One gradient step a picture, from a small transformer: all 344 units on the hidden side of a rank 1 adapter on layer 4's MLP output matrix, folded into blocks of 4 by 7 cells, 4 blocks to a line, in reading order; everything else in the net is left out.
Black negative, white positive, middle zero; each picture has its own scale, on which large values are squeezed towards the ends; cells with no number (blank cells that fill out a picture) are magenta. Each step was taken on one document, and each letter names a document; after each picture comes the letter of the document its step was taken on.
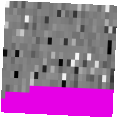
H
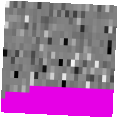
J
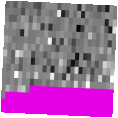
H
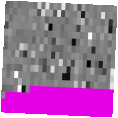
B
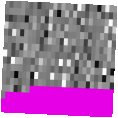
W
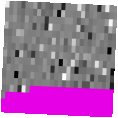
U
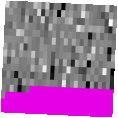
B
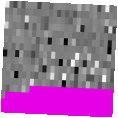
J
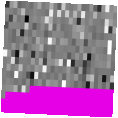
W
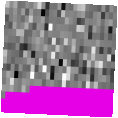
B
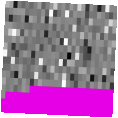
W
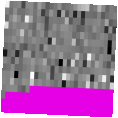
J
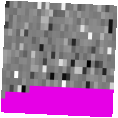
U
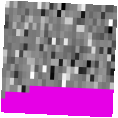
U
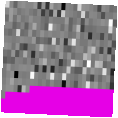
U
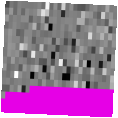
B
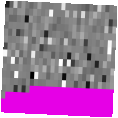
W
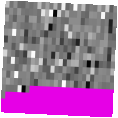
U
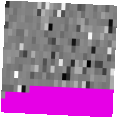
B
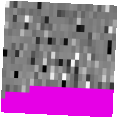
H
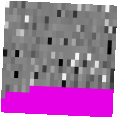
H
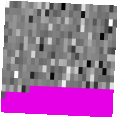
U
